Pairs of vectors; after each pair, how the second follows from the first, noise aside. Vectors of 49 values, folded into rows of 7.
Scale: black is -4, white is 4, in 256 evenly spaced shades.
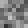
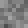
shrunk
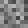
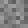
shrunk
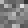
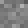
shrunk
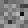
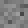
shrunk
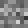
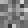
shuffled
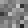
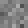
shrunk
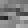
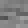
shrunk
